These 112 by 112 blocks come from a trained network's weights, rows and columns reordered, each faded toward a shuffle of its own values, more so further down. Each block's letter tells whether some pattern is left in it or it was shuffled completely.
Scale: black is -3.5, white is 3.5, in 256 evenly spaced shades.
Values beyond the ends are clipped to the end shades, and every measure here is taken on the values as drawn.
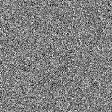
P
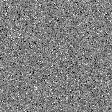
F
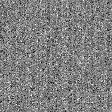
P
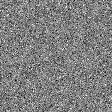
F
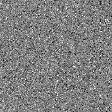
P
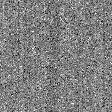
P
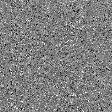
P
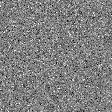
F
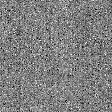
P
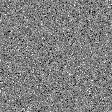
F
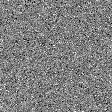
F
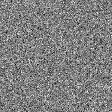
P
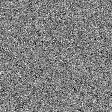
F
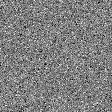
F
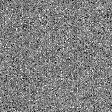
P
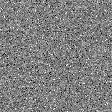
F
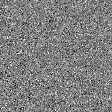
P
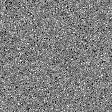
F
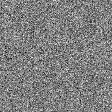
P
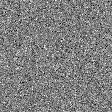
F
